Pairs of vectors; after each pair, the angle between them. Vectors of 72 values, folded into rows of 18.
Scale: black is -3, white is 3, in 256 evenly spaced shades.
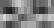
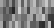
orthogonal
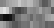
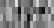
orthogonal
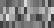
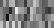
partly opposed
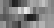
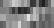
nearly opposite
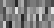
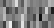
nearly opposite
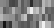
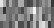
partly aligned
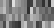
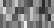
partly aligned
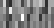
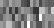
partly opposed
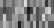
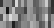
orthogonal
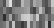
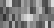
nearly parallel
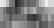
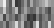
partly aligned
